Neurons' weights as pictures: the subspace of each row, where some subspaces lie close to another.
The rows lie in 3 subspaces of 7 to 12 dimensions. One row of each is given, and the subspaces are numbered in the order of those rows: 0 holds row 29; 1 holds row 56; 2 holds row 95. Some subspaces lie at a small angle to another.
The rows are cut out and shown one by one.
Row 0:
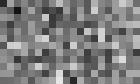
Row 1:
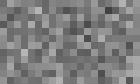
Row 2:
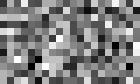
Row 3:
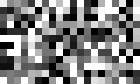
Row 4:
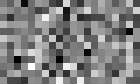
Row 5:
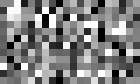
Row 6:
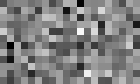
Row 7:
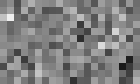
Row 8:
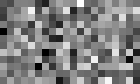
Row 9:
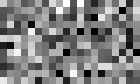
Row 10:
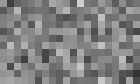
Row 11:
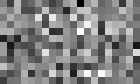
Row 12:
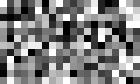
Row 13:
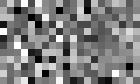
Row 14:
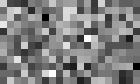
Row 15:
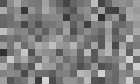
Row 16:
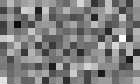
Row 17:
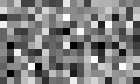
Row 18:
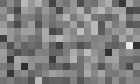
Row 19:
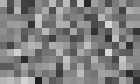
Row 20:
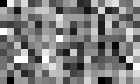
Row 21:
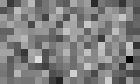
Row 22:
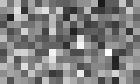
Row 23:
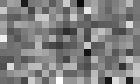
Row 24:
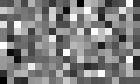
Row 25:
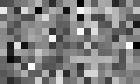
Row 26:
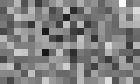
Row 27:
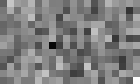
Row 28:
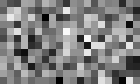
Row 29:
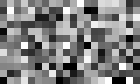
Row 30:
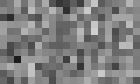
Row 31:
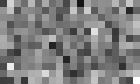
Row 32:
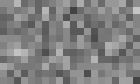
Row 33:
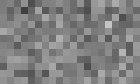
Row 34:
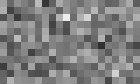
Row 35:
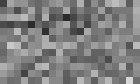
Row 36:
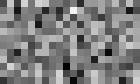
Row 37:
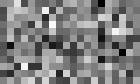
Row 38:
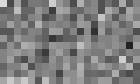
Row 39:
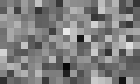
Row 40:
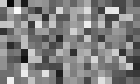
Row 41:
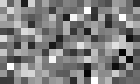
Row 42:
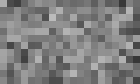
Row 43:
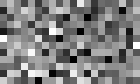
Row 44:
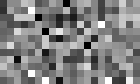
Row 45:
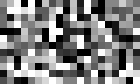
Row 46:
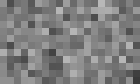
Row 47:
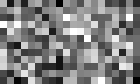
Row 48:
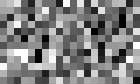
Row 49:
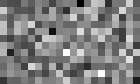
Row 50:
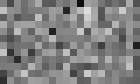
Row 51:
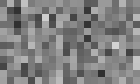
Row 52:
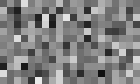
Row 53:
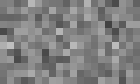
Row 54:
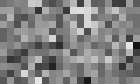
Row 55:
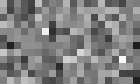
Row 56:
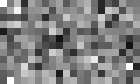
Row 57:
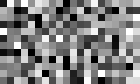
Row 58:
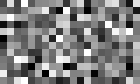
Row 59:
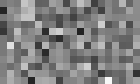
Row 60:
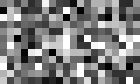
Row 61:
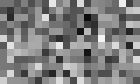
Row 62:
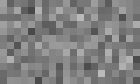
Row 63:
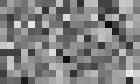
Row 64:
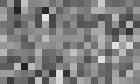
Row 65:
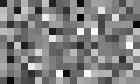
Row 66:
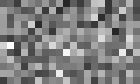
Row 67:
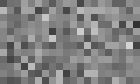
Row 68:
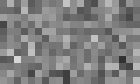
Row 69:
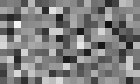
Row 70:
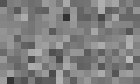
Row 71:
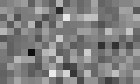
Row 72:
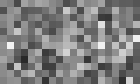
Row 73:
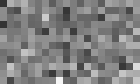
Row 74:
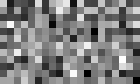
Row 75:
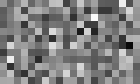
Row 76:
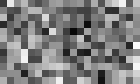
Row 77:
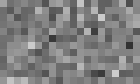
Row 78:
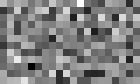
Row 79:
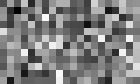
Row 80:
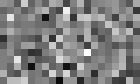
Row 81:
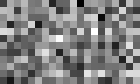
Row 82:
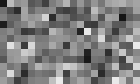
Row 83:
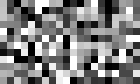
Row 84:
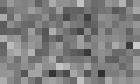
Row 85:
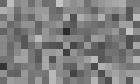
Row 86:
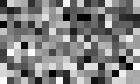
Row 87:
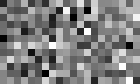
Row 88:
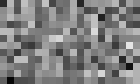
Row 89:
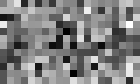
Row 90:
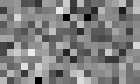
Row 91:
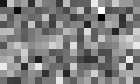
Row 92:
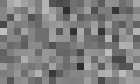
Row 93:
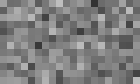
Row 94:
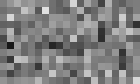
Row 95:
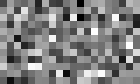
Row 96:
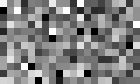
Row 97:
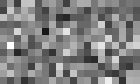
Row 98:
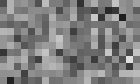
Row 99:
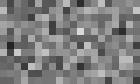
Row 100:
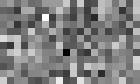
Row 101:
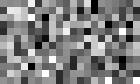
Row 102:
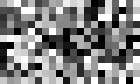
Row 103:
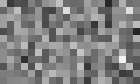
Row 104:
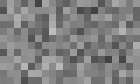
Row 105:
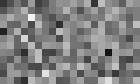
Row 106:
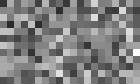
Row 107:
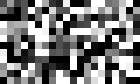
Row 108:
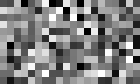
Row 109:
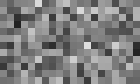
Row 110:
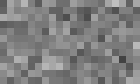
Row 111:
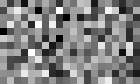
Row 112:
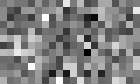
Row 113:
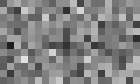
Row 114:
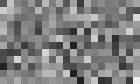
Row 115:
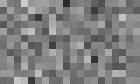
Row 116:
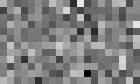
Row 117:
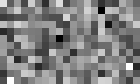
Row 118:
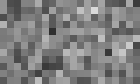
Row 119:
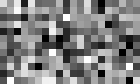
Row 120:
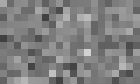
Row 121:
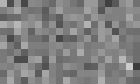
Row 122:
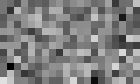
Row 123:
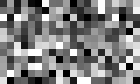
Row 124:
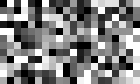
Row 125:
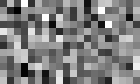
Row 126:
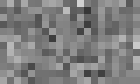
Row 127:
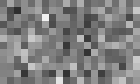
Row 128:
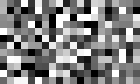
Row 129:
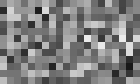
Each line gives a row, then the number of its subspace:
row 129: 2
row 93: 0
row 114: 0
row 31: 0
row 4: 1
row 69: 2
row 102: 2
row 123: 2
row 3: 2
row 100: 2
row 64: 2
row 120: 1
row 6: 2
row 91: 0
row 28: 1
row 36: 0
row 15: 0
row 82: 0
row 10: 1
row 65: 2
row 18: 1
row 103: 0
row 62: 2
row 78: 2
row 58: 1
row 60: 2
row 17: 0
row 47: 0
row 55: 1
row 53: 2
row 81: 1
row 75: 0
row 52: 2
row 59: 0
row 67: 2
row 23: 0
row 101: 0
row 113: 2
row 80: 1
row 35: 0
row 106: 2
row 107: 0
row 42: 0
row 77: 1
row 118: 1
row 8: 0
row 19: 1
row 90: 2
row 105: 0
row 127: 1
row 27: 0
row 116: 2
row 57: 0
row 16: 2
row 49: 2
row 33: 2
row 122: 0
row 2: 1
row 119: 1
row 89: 0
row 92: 0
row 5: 2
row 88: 1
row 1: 1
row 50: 2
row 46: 1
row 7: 0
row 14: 0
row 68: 0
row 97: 1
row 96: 2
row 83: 0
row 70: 1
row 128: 2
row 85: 0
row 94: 2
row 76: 1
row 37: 2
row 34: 1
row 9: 2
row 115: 0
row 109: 2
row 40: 1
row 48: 0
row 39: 0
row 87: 0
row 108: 1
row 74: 2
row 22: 0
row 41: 0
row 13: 0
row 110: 1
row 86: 0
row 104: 2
